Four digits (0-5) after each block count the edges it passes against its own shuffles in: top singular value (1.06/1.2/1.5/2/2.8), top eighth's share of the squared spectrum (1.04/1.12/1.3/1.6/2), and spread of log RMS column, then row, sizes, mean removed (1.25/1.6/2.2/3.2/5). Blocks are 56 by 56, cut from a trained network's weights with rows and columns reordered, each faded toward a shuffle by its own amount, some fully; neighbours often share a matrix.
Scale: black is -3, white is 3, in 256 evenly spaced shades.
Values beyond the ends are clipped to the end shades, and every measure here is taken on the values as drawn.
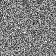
0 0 0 0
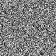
2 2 0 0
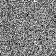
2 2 0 0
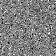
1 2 1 0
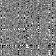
3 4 3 2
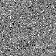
2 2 1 0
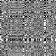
4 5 3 3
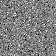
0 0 0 0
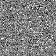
2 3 1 0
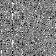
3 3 1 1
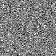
2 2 0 0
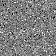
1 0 0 0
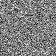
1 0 0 0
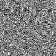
3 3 1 1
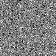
1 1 0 0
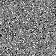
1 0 0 0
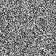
2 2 0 0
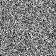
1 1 0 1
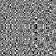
4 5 3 2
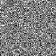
3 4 2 2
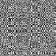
4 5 3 3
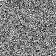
0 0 0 0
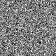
0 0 0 0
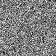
1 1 0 0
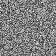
0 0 0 0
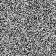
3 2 0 0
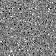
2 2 0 1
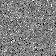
0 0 0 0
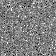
1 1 0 1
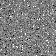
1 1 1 0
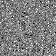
1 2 0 1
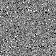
2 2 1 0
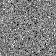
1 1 0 0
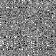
3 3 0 2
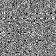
3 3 0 2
